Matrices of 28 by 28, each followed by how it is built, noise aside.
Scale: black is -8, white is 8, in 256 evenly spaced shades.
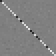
diagonal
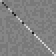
diagonal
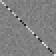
diagonal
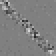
banded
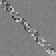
banded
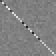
diagonal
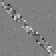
banded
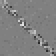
banded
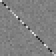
diagonal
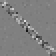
banded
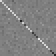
diagonal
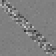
banded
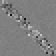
banded
